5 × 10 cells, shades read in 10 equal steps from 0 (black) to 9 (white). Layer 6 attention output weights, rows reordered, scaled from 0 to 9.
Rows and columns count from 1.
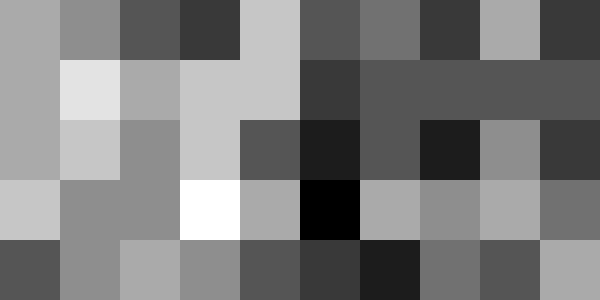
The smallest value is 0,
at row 4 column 6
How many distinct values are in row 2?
5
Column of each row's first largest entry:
5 2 2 4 3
